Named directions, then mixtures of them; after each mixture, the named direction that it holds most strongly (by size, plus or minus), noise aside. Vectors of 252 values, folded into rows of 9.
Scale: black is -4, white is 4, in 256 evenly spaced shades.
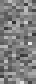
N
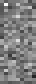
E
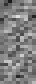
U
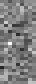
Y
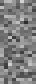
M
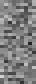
N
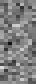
Y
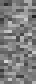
U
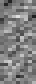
U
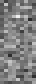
E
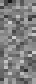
M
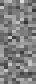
M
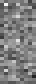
E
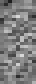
U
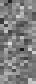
Y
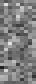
Y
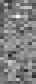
E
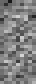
U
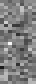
Y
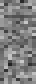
M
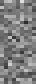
M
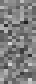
M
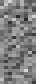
U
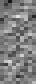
U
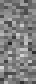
N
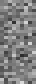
N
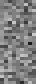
N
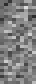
U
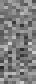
N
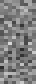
N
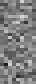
M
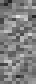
U
